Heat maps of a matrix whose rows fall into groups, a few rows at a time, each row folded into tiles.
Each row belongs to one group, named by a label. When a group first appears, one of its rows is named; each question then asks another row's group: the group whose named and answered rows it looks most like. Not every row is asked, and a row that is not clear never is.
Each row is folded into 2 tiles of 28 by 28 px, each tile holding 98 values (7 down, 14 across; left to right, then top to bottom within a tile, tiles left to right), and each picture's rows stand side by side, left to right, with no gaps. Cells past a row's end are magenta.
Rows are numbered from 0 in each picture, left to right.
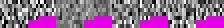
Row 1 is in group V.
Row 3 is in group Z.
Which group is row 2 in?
Z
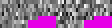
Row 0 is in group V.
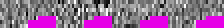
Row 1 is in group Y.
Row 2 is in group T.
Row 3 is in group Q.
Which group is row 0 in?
Z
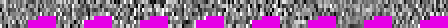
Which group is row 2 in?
Y
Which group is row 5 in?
V
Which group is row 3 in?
Q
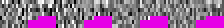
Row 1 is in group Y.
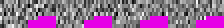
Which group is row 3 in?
Z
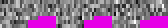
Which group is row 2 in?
V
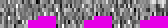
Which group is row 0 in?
Q
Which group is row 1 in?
Y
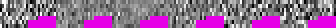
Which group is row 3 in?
Q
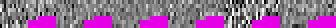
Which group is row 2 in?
T
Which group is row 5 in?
T
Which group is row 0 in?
Y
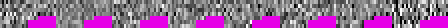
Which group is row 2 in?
V
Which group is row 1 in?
V
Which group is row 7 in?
Y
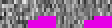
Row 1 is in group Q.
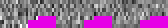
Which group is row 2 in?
V
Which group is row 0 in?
Z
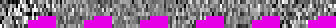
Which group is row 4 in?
T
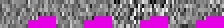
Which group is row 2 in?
Y
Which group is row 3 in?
T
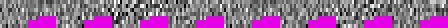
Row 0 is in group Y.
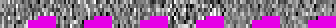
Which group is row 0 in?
Q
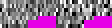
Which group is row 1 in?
T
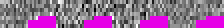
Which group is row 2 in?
V
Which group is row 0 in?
Q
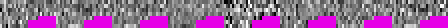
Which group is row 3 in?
T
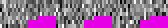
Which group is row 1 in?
Y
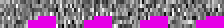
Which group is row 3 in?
V
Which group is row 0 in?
Q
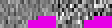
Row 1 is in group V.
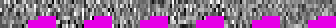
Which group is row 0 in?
T
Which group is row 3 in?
T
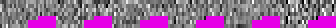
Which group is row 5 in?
Q
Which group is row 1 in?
Y
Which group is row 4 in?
T
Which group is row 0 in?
Y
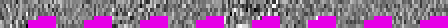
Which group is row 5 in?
Q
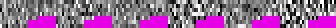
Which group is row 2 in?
V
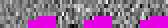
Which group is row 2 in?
V
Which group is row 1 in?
T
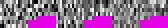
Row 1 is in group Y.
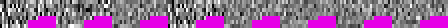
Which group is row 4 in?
Z
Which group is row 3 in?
Y
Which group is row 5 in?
V
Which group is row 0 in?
Y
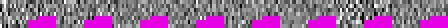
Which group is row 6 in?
V
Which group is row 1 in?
Q
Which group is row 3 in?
Z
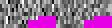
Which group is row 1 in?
Z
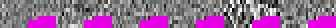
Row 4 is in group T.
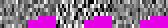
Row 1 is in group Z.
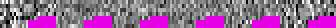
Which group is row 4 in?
Q
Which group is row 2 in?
T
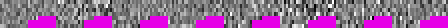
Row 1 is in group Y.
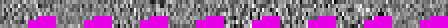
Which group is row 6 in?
T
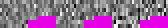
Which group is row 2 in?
Z
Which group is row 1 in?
V
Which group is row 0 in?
T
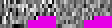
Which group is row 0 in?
T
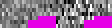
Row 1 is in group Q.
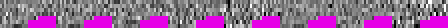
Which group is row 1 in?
T
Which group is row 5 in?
T
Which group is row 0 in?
T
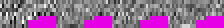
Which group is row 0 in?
V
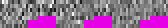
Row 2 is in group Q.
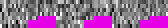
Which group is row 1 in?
V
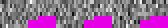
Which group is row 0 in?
Y
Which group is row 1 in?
Z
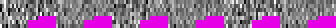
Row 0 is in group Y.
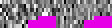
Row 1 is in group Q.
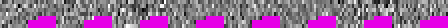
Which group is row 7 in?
Y
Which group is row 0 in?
V
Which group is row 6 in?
Y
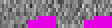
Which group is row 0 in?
T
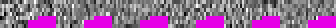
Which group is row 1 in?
Q
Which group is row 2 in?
T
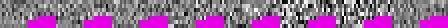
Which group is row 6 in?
Q
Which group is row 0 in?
V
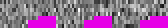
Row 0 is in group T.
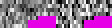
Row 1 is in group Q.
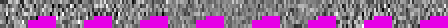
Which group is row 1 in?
V
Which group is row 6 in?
Z
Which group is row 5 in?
T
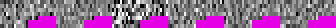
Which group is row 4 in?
Z
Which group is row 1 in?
Q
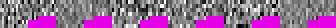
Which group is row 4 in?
T
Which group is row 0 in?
Q
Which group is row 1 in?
T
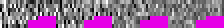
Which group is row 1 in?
Y
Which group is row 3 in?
V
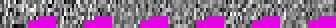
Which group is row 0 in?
T
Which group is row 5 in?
V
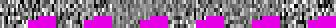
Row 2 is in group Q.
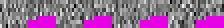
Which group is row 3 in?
V
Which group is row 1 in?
V
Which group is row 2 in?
Y
